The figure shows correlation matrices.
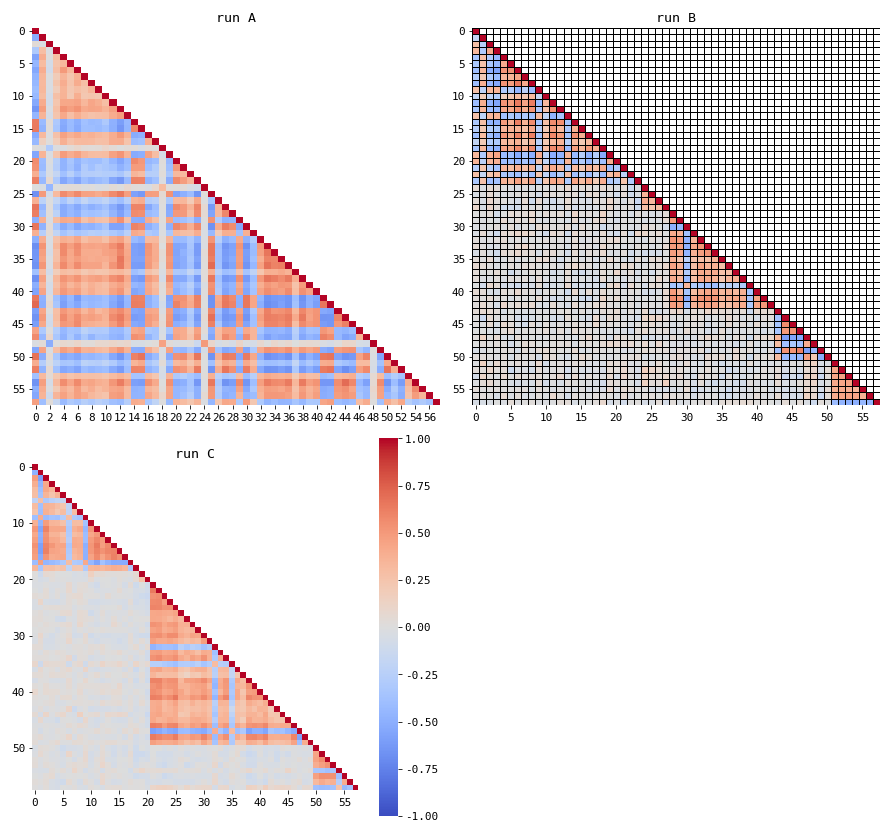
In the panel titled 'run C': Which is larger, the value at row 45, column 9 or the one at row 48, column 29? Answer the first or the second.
the second
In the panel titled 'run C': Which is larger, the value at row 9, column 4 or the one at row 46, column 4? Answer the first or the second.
the second
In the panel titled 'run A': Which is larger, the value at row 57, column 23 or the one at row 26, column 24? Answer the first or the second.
the first
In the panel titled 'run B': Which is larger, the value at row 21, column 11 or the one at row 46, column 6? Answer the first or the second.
the first
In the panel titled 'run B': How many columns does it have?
58
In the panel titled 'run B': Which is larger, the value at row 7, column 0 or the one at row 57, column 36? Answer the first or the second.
the second
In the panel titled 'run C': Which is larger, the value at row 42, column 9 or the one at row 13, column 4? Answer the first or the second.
the second
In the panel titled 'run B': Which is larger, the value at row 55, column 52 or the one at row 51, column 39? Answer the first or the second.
the first
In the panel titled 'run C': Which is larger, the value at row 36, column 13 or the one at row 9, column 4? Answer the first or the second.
the first
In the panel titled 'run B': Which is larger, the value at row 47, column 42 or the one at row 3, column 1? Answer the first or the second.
the first
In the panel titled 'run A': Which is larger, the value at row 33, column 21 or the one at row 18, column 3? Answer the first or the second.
the second
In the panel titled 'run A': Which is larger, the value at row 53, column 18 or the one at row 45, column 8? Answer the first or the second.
the second
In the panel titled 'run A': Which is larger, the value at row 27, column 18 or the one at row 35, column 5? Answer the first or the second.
the second
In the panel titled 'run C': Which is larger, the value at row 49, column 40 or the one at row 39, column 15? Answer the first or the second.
the first
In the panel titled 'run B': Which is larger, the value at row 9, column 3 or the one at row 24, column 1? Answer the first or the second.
the first
